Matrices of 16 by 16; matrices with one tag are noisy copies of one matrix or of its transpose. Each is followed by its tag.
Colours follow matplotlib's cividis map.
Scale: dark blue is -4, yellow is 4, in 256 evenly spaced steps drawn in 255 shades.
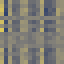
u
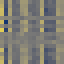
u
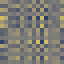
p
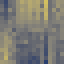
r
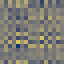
p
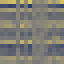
u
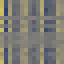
u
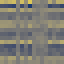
u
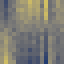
r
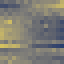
r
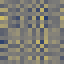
p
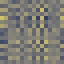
p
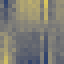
r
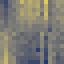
r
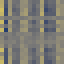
u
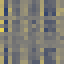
u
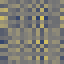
p
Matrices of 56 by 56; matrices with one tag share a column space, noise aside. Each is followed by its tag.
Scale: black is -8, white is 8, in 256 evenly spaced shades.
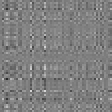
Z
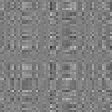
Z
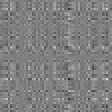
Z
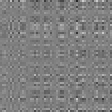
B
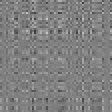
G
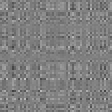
Z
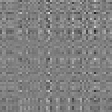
G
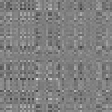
Z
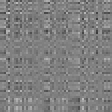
G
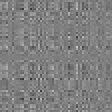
Z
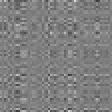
B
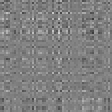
G
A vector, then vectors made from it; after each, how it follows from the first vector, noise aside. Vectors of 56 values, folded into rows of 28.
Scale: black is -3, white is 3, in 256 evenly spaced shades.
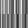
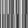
copied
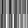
reversed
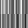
copied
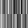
sign-scrambled
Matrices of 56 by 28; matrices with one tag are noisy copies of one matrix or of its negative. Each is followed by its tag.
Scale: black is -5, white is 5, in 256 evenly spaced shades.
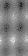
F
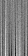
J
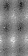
F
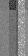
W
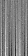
J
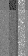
W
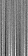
J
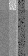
W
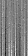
J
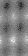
F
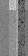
W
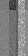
W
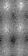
F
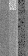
W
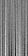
J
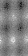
F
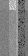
W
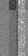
W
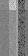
W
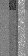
W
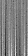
J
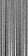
J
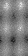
F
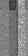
W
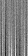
J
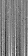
J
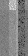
W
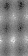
F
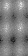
F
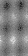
F
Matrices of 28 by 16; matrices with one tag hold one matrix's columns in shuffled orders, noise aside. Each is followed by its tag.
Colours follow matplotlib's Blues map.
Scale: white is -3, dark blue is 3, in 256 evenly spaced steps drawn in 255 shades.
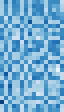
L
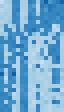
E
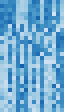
E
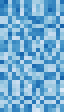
L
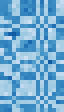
L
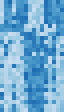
E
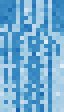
E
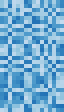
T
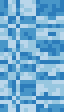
L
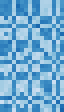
L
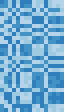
T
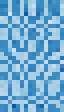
L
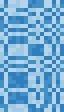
T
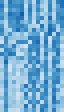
E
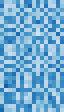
T
